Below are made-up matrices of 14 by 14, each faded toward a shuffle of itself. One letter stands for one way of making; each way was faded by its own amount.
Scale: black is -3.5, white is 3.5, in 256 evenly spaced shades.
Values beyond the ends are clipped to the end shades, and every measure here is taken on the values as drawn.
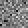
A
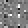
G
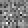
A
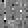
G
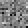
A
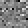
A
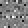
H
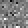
H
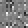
G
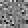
A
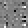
G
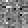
H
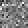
A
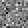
A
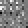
G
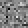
A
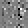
G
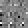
G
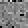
H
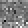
H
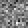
A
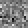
A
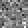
H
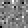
H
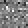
H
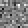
A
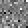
H
